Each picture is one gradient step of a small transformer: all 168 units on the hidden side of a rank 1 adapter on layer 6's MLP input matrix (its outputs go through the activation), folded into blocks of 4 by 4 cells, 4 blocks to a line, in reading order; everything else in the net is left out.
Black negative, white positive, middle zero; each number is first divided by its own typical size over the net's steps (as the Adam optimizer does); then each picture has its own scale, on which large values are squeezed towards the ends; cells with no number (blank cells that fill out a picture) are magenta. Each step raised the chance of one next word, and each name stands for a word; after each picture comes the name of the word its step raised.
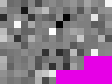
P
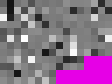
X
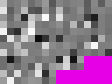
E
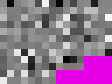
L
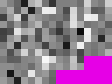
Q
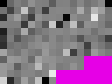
X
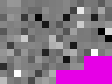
P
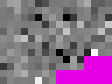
P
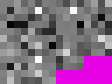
Q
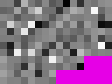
L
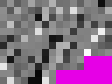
L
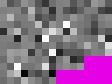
E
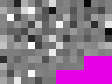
E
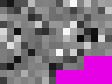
Q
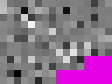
X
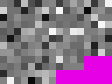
L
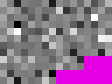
X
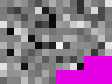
E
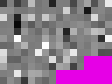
P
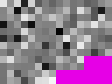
Q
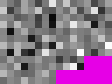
E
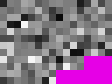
Q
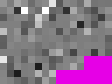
X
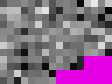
L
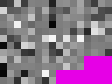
E
